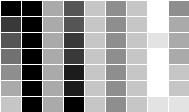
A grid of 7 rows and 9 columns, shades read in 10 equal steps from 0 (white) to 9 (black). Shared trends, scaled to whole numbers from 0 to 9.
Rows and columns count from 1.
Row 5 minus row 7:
2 0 0 -1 0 0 0 -1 1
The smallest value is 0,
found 5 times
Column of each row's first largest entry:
1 2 2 2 2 2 2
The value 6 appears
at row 1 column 4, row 2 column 4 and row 3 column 1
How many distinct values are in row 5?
6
